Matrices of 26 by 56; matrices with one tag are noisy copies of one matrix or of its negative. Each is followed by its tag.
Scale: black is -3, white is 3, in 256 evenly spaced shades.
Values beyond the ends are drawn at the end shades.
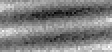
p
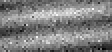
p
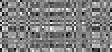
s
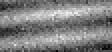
p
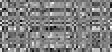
s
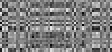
s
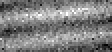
p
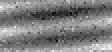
p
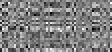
s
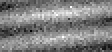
p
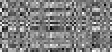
s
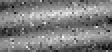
p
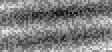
p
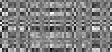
s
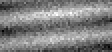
p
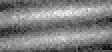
p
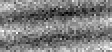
p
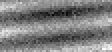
p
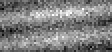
p
